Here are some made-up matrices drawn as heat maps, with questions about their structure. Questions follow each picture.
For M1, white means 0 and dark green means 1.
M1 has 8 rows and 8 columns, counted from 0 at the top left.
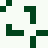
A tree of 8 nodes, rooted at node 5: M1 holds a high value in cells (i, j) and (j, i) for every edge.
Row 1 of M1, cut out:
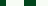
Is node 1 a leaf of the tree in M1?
no
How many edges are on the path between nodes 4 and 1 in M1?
1
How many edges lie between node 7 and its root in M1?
1
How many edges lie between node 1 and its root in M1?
1
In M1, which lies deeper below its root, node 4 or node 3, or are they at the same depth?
node 4
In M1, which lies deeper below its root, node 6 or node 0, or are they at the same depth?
node 0
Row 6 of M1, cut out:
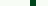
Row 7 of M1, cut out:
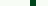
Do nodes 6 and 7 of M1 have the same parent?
yes
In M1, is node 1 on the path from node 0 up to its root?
yes
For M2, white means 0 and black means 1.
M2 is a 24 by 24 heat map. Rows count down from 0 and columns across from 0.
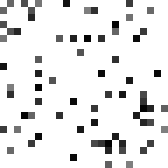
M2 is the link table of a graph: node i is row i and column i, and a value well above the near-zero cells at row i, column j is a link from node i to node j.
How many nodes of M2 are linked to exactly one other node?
3
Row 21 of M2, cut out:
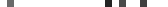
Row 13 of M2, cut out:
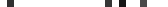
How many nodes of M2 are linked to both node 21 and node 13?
4
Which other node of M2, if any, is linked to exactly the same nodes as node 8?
node 19
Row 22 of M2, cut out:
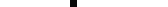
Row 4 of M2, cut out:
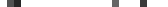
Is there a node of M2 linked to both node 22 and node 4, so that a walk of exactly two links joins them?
no
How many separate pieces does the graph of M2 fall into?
2
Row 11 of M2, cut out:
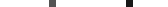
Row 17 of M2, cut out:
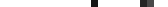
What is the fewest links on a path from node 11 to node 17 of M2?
5
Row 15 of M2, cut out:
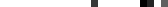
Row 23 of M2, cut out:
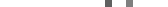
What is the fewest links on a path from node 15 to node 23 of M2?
1
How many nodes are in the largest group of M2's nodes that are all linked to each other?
3
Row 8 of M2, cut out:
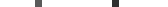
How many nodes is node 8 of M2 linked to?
2
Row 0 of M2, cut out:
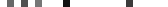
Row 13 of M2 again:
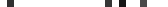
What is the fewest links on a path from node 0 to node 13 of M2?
2
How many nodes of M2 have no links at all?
1
